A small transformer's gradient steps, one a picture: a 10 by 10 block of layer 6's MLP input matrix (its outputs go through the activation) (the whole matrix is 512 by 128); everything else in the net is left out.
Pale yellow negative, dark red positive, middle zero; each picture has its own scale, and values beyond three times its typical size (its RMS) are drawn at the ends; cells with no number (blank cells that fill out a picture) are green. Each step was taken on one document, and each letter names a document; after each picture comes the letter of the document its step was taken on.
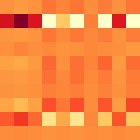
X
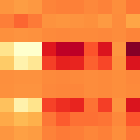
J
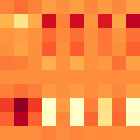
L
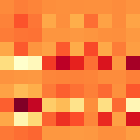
J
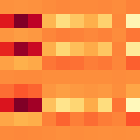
J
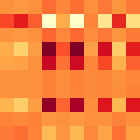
X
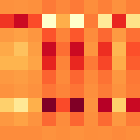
X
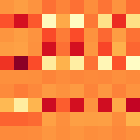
X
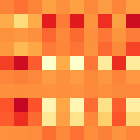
L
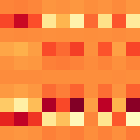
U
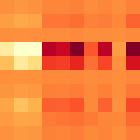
J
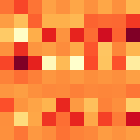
L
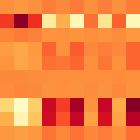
L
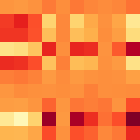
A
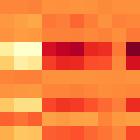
J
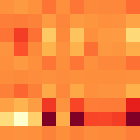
A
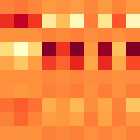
U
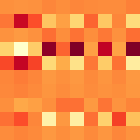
L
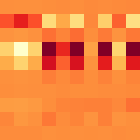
U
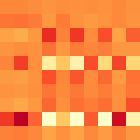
X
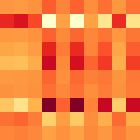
X
